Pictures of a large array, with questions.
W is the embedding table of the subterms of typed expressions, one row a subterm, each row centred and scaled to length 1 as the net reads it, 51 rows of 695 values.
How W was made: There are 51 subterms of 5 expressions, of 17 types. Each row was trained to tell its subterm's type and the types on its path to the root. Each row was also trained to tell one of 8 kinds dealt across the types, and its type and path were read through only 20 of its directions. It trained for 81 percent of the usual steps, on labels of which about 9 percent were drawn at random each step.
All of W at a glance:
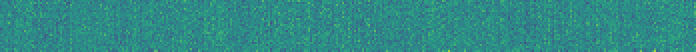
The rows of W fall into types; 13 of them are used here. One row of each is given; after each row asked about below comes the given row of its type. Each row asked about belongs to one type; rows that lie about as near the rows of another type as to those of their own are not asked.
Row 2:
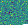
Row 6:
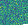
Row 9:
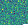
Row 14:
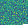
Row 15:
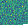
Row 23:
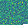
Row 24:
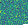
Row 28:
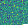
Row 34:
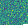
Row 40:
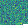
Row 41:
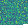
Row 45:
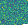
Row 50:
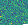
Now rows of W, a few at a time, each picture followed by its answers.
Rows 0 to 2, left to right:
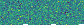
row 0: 40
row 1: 41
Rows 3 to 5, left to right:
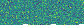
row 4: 50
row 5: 2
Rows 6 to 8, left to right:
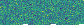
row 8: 34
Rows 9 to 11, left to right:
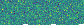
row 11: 6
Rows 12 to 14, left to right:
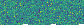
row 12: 15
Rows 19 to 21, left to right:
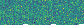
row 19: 41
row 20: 23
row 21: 2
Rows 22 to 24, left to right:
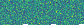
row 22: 9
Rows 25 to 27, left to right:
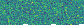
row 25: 9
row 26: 41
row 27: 45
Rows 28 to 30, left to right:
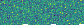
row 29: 24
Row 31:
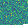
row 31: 6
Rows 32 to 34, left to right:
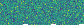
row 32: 9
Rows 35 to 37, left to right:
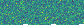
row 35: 23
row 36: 2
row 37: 23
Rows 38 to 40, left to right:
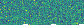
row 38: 6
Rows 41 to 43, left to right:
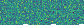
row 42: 50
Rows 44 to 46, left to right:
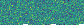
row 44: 40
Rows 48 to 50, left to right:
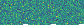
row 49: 50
